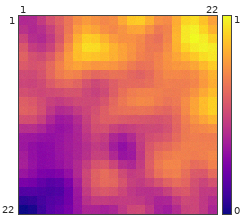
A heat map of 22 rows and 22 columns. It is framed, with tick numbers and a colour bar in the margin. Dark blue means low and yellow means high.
Neither half mirrors the other. Values rise toward the top right. The ninth with the lowest average is the bottom left. No single row or column stands out from its neighbours.
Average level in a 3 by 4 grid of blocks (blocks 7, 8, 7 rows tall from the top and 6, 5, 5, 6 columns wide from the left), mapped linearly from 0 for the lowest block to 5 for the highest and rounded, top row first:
3 5 4 5 / 2 2 3 4 / 0 2 2 3
